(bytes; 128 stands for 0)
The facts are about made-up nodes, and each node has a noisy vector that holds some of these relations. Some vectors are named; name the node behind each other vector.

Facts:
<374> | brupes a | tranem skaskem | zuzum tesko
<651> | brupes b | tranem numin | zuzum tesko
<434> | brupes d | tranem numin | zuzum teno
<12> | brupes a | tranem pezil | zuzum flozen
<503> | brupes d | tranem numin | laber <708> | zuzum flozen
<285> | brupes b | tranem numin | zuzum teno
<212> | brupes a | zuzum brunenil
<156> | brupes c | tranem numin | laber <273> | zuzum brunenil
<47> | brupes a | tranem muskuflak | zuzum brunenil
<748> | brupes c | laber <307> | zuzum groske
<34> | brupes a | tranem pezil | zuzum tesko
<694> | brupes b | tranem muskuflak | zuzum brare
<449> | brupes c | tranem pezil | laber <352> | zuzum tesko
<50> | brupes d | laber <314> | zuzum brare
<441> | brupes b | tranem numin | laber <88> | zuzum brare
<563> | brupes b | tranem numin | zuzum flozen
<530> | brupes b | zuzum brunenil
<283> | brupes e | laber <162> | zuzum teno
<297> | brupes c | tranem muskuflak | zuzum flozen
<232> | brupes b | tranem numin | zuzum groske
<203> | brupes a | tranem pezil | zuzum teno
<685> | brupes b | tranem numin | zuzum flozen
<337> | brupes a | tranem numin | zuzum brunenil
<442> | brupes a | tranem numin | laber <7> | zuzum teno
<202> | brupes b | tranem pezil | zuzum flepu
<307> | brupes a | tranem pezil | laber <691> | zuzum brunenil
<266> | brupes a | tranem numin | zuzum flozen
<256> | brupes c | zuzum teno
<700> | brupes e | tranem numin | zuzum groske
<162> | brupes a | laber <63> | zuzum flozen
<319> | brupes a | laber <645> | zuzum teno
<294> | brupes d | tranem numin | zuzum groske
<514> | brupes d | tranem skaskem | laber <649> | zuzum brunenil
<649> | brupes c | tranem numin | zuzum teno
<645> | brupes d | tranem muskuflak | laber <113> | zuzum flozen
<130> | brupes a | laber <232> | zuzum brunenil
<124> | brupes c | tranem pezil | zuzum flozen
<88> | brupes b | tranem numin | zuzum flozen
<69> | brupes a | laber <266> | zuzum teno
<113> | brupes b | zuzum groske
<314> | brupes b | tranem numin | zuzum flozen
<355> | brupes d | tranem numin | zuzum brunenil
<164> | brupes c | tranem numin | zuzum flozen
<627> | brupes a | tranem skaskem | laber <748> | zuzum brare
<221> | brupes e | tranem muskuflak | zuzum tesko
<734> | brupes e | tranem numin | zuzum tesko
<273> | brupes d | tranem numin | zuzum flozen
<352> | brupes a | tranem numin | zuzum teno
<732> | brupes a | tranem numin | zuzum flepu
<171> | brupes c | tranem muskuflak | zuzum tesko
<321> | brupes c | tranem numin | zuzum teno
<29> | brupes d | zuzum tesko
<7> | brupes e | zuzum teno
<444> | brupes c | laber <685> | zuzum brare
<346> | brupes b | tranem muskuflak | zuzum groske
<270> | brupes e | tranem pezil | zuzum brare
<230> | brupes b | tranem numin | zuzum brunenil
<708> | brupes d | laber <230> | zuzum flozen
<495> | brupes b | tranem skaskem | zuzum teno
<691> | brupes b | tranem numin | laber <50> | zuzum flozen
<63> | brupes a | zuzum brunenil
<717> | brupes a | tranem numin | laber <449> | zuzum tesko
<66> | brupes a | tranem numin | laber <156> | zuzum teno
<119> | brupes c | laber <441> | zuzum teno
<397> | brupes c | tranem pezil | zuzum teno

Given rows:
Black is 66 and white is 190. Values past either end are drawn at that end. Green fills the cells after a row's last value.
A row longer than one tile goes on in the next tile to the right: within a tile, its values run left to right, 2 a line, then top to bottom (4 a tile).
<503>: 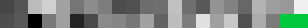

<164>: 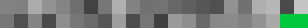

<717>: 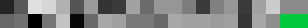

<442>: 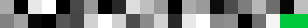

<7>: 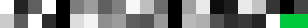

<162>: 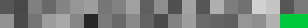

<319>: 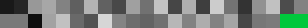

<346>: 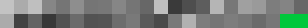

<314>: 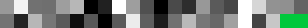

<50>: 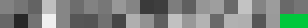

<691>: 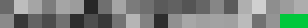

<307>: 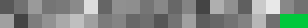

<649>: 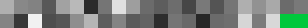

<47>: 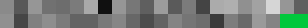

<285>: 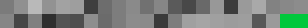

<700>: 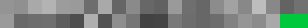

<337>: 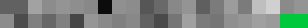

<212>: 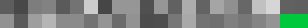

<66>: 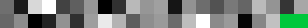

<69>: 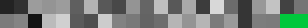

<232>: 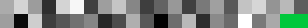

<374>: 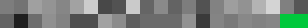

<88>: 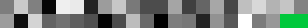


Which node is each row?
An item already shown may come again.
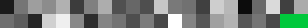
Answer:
<444>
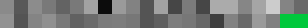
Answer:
<47>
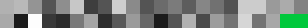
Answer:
<230>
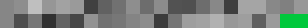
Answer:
<285>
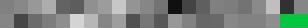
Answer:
<397>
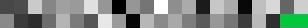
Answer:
<627>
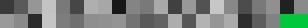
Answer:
<283>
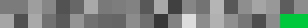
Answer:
<530>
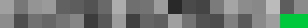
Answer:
<297>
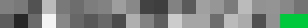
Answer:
<50>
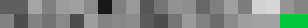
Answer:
<337>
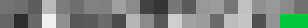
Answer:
<50>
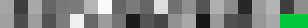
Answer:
<748>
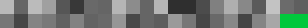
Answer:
<171>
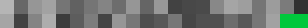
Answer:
<221>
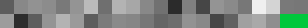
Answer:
<12>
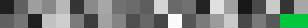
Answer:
<119>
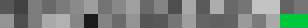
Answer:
<162>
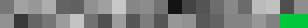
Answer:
<124>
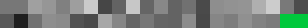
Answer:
<374>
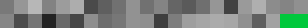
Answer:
<285>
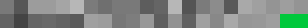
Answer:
<434>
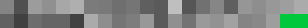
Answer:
<434>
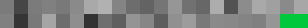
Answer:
<708>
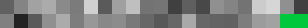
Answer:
<34>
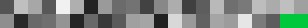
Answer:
<441>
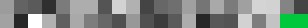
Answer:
<63>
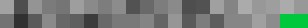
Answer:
<645>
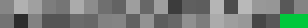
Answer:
<495>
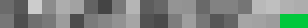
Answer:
<732>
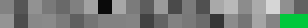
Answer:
<47>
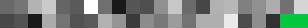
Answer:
<514>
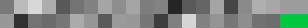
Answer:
<202>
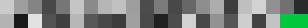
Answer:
<113>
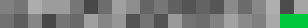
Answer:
<321>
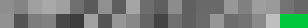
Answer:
<734>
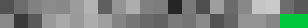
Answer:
<203>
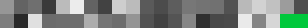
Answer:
<352>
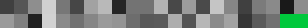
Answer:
<283>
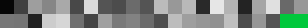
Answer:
<130>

